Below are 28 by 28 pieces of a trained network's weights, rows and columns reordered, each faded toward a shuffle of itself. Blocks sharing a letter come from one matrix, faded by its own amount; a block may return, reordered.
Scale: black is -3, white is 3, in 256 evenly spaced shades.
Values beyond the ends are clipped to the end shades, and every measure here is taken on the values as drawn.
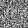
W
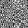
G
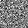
W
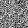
W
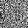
G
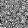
W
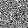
W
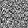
G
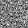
W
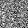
W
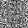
W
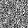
W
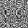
G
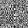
G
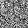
W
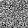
W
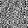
G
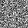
W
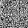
W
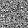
W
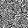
W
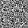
G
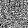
W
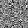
G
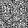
W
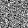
W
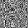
G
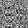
G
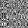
G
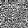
G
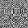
G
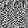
G
